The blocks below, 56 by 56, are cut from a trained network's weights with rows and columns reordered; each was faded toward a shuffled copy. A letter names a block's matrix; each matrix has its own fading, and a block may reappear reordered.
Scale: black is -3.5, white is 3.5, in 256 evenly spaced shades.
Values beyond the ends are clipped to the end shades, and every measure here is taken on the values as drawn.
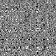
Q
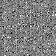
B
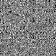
Q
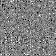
B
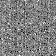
B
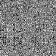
Q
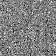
B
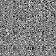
Q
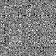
Q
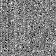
B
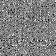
B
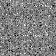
B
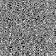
Q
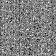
B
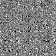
B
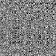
Q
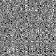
Q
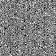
B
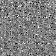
B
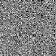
Q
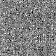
B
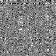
Q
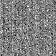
B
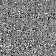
B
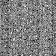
B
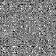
Q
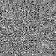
Q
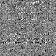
Q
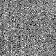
B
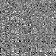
Q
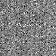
B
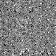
B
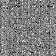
B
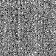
B
